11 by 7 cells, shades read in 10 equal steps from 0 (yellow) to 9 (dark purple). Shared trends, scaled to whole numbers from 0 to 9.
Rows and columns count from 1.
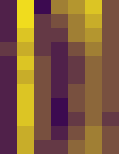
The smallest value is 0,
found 2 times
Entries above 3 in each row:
4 5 5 6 6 6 6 6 6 6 6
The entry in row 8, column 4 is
9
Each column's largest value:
8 2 9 9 7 5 7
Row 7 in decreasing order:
8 8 6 6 6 5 1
